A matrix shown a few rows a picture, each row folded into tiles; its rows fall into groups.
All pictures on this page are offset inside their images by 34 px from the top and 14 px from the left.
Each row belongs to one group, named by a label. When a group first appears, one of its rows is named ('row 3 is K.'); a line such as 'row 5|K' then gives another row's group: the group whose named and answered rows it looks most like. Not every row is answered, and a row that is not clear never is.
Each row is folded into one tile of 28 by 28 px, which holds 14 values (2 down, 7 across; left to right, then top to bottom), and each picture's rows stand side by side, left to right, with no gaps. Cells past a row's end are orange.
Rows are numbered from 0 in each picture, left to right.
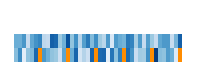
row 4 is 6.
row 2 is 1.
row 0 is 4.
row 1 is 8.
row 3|4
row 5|8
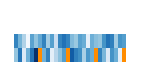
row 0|4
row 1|4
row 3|8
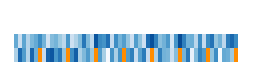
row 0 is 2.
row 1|2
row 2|8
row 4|8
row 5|8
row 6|4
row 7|4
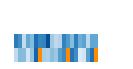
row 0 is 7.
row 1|7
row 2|6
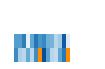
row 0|4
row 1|6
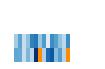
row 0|1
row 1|2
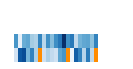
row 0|2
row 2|2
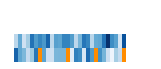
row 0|1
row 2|2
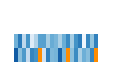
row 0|6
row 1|2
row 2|4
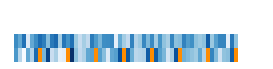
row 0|4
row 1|8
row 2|6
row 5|1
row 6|8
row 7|6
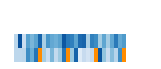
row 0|7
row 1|7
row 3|1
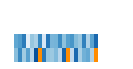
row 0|4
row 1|1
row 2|8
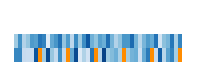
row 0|1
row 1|2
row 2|1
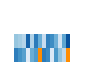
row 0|6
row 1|8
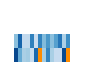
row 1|1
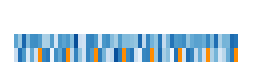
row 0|2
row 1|4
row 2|7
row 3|6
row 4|6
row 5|1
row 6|2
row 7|7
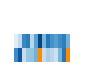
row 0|8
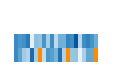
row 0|6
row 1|2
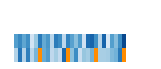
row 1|1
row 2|4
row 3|7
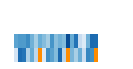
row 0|2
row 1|2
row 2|7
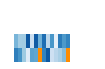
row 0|6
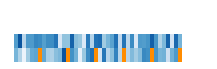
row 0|7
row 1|6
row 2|4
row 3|2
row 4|7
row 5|6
